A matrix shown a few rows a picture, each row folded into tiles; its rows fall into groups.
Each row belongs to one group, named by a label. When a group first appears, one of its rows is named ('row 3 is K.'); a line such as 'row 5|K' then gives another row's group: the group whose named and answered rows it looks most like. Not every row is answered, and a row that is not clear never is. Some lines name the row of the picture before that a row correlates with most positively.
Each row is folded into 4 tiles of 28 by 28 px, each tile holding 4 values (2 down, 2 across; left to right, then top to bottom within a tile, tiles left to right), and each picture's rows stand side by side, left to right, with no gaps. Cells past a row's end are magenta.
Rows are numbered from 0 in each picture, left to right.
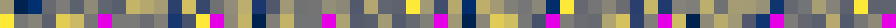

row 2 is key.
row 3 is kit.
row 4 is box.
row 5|box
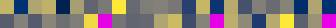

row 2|box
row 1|box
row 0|kit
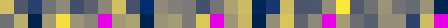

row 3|box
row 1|key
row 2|key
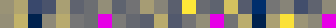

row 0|key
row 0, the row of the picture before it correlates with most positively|2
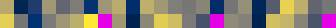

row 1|box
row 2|key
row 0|key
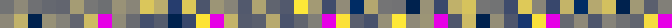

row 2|kit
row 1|kit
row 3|box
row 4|kit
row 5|kit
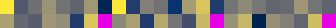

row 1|kit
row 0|box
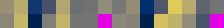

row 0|key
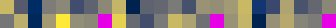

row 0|key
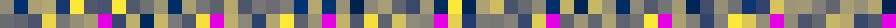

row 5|kit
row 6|key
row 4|box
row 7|box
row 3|box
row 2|box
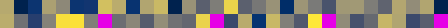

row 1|kit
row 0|key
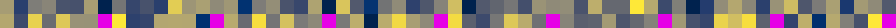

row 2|box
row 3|key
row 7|kit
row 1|key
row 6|key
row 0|box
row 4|key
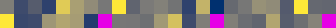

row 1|box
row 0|key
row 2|kit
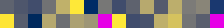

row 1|box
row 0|key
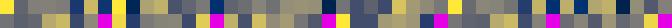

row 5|kit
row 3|key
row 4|box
